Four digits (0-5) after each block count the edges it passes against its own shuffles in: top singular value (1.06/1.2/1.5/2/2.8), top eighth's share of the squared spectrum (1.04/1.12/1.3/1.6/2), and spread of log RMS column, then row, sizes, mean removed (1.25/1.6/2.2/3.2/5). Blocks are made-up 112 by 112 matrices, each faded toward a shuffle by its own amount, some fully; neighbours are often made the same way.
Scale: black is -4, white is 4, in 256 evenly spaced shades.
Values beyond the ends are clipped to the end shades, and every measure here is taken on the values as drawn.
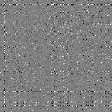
5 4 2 2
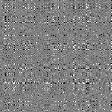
5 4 3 3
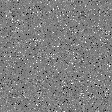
3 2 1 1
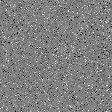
1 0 0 0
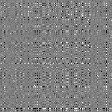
5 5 4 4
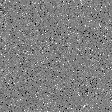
2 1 0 0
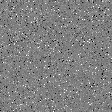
2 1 0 0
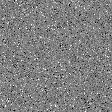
2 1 0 0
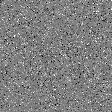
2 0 0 0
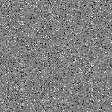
4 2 1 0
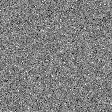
0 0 0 0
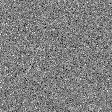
0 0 0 0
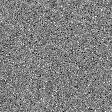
0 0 0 0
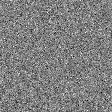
0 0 0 0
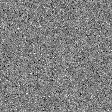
0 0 0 0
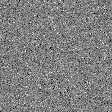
0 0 0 0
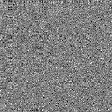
4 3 1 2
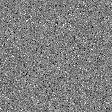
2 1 0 0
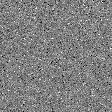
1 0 0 0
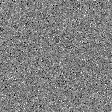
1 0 0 0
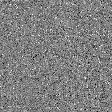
3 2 0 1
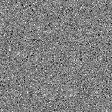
3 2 0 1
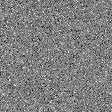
0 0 0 0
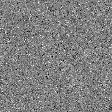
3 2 0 1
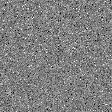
0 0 1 0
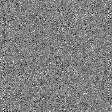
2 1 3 0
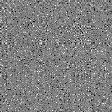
4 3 1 1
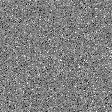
2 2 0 0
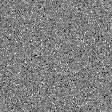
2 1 0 0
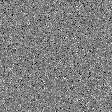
2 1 0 0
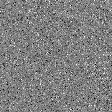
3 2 0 0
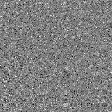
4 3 1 1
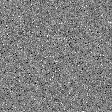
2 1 0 0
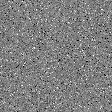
1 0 0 0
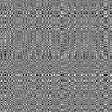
5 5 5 4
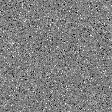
2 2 0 0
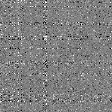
2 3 3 3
